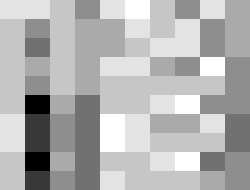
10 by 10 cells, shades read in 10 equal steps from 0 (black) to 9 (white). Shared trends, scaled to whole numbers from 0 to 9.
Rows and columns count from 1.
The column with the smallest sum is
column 2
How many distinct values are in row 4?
5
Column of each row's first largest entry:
6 6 7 9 1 8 5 5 8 5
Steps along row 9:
down up down up same up up down up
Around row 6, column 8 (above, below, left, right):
7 6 8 5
